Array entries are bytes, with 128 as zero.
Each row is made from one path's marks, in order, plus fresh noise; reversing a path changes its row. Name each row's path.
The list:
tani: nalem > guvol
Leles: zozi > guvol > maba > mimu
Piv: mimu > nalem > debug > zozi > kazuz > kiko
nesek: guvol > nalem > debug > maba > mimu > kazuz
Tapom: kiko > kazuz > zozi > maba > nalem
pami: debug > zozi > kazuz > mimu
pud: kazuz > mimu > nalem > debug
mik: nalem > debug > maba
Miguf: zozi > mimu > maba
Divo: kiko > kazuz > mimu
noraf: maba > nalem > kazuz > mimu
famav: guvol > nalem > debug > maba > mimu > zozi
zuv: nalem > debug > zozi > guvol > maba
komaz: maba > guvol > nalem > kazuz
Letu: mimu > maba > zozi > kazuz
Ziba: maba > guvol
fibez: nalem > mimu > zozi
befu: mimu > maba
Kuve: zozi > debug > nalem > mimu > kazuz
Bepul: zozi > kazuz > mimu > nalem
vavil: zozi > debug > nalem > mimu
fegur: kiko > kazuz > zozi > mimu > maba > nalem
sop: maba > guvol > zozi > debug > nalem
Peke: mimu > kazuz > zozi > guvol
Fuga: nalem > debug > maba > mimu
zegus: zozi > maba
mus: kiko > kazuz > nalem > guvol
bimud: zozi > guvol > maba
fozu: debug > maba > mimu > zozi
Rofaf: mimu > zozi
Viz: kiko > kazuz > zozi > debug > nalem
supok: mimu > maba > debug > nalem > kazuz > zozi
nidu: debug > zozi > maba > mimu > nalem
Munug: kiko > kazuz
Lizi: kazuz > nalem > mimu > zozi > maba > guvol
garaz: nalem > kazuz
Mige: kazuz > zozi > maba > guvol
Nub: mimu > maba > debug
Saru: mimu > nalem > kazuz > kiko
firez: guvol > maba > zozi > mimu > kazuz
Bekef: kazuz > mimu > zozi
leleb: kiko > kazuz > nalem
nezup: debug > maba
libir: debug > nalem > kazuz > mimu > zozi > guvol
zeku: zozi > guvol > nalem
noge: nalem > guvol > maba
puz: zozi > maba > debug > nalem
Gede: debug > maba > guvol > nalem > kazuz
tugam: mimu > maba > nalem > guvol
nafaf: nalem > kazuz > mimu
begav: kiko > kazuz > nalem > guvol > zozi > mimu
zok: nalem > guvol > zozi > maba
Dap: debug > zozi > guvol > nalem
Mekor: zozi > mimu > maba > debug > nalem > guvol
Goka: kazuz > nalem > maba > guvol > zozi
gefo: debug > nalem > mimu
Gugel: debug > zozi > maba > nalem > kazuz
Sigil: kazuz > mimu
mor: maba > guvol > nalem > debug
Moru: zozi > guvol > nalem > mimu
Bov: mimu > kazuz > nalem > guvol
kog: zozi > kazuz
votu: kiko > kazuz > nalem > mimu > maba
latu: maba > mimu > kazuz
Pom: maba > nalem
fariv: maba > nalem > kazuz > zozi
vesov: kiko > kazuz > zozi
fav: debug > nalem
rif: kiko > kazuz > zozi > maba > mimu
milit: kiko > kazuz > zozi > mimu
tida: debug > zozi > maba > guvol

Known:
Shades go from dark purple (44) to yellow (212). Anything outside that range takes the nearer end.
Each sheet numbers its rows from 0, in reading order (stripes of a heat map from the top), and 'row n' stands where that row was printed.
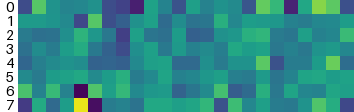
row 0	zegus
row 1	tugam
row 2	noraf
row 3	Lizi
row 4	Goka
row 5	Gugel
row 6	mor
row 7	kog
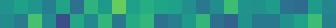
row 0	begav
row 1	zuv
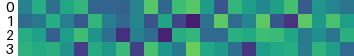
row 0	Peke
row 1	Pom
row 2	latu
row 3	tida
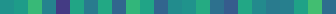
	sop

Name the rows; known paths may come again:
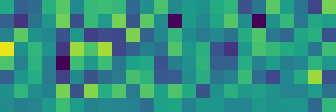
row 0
pud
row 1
garaz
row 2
Leles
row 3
nezup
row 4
mor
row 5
zok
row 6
vesov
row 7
supok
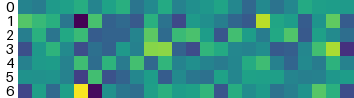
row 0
Gugel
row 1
Ziba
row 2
Peke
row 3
zeku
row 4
Tapom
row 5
tugam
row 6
kog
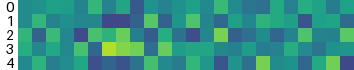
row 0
nidu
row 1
firez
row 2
mik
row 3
Viz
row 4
Mige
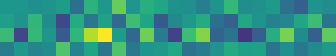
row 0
begav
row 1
sop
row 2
fav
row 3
fegur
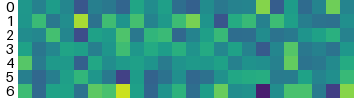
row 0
komaz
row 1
milit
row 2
zuv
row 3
libir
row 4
nesek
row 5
noraf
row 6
gefo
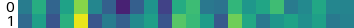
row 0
Letu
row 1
Bekef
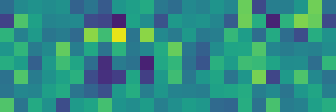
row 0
Goka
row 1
zegus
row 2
mus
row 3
rif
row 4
latu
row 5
Miguf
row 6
Lizi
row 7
Gede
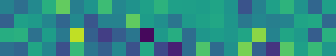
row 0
Kuve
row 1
Moru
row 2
befu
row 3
Pom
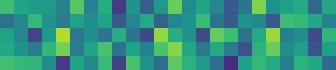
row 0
fozu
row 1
puz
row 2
Sigil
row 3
pami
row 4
tida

